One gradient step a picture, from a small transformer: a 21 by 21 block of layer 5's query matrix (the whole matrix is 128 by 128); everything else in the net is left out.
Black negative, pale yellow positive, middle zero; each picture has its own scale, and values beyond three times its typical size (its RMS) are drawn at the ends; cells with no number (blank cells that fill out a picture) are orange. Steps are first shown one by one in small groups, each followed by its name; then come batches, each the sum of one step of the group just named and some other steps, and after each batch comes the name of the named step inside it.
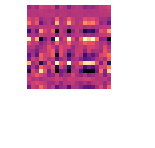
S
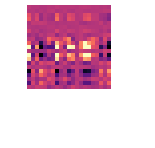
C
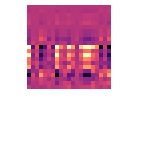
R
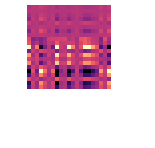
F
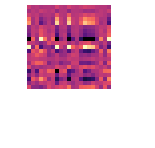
F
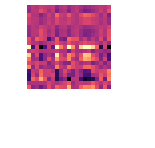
R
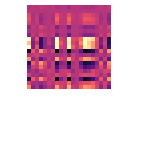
C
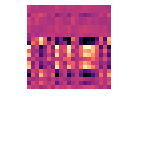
R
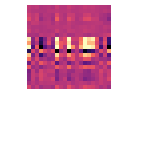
C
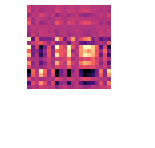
F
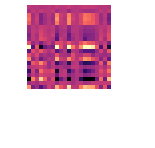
C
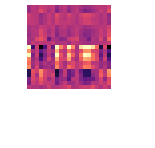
R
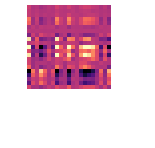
C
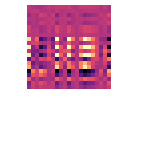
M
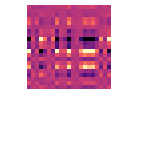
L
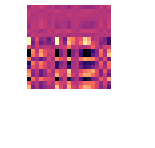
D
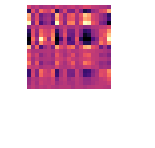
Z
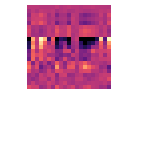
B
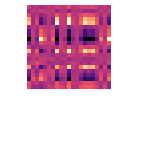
L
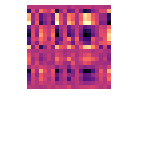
Z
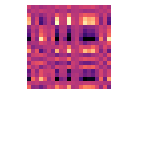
L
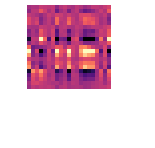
L
